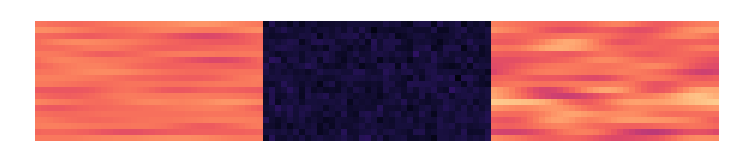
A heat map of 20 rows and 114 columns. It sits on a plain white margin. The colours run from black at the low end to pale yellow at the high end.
The table splits into one row of 3 panels. Panel 1,1: high, streaked across, faint in contrast. Panel 1,2: very low, fine-grained, faint in contrast. Panel 1,3: high, streaked across.
